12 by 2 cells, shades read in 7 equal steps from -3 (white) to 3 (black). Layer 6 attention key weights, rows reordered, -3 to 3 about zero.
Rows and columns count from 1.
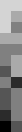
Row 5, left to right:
0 0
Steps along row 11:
down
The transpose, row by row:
-2 -2 -2 -1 0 0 1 0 1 1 2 3 / -2 -1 0 -1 0 -1 -1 2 0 0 0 1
